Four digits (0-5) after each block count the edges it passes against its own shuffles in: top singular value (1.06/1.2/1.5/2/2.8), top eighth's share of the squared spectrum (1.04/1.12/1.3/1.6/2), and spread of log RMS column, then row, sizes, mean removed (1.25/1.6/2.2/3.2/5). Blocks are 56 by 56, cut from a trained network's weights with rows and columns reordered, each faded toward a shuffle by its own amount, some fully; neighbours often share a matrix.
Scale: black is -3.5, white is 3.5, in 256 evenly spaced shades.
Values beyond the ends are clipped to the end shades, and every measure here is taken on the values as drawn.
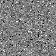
1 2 1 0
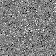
0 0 0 0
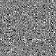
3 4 2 2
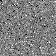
0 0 0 0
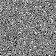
0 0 0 0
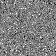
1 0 0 0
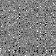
3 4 2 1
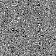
2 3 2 1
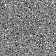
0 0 0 0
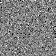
1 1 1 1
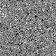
1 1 0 0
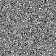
0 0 0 0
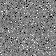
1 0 0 0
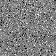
0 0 0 0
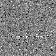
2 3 1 1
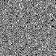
2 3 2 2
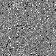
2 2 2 1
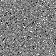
0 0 0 0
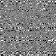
4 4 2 3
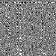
3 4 2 2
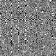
3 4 2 2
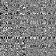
4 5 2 3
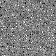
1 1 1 0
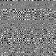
4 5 1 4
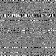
4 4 0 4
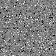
1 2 0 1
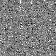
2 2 0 0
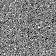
1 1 0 0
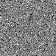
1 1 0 0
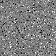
2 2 0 1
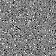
2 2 1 1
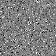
2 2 0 1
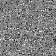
2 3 0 2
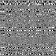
4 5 1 4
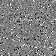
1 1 0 0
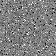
2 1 0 0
